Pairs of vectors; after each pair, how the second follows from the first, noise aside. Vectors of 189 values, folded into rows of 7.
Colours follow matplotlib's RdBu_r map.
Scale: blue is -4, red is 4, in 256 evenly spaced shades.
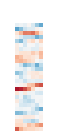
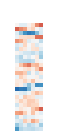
negated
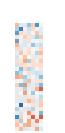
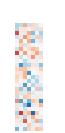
shuffled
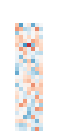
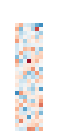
shuffled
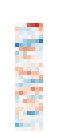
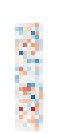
shuffled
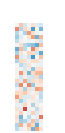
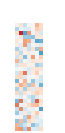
shuffled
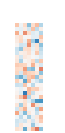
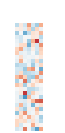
negated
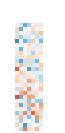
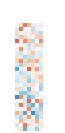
negated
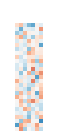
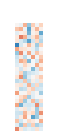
shuffled
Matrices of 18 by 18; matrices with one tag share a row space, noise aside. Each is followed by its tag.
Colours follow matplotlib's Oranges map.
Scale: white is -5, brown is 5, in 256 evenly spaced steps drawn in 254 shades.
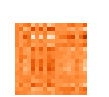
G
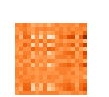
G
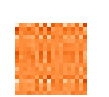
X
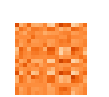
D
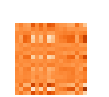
G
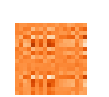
G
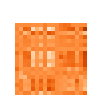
G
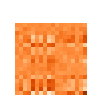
G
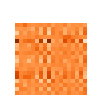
X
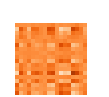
D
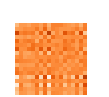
X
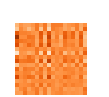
X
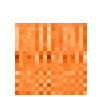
X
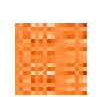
G
